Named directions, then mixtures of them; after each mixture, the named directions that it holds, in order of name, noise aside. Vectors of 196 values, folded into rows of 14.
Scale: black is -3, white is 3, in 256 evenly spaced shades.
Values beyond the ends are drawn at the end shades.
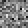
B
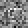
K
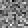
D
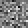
B, D, K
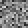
B, D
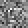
K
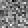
D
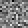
B, D, K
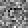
K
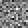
B, D, K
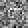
K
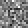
D, K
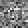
B, K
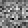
B, K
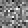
B, D, K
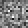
B, K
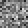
B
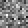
B, D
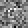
K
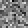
D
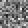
B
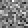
D
